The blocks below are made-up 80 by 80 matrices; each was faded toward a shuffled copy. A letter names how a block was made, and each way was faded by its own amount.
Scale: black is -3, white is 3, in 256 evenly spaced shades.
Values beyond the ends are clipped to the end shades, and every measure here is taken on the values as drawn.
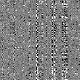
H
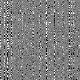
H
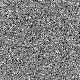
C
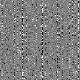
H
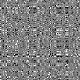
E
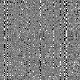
H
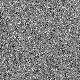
C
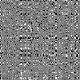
E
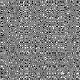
E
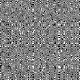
E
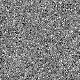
C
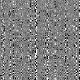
H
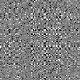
E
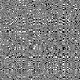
E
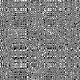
E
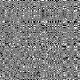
E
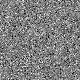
C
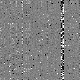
H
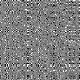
E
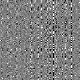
H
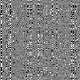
H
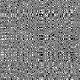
E
